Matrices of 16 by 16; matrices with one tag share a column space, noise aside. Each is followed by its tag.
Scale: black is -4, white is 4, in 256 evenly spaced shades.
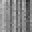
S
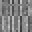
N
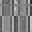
N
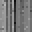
S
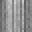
S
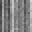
S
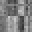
N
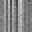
S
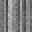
S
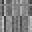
N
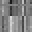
N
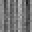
S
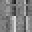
N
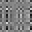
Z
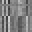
N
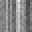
S
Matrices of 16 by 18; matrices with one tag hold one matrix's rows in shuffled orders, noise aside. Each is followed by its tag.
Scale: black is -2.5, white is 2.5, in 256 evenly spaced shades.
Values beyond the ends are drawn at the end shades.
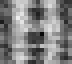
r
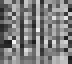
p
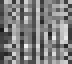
p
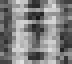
r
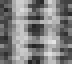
r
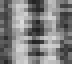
r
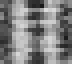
r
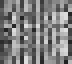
p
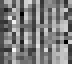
p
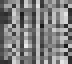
p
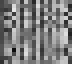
p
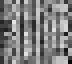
p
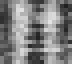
r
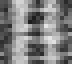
r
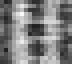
r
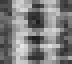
r
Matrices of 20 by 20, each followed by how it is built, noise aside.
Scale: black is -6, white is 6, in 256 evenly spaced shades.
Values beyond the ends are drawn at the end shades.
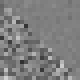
lower triangular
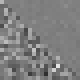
lower triangular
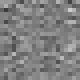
low rank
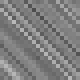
Toeplitz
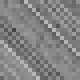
Toeplitz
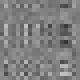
low rank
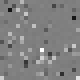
sparse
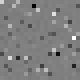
sparse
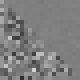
lower triangular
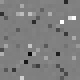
sparse
